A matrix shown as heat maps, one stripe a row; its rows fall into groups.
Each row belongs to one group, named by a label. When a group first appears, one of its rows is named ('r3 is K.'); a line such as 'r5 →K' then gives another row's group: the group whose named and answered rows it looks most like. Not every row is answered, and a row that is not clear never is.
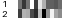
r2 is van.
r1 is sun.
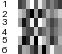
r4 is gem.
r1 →sun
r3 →sun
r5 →sun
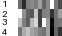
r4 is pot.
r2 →gem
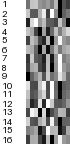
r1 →pot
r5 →van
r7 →van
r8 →van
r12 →sun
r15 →pot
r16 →van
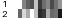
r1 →gem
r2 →pot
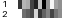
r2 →gem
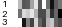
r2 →pot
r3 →gem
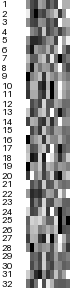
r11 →van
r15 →gem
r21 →gem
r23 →gem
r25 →pot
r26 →pot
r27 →van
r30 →gem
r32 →sun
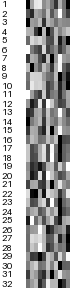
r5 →pot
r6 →gem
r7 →van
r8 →gem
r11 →gem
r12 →sun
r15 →van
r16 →pot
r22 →sun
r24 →pot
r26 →pot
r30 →pot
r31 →van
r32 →pot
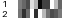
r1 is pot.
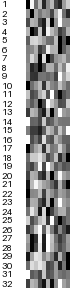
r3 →van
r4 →sun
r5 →pot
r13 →van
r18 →pot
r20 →van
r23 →van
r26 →sun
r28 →sun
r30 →pot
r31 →gem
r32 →van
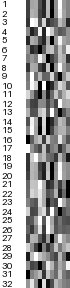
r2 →van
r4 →sun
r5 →van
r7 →pot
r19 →van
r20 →van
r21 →pot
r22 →pot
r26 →sun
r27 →van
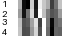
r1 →sun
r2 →sun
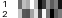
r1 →pot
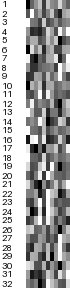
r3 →gem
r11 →sun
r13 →gem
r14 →pot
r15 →gem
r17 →sun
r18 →gem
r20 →sun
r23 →sun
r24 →sun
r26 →gem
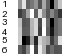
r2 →sun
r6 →sun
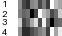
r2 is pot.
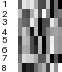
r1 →pot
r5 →van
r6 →van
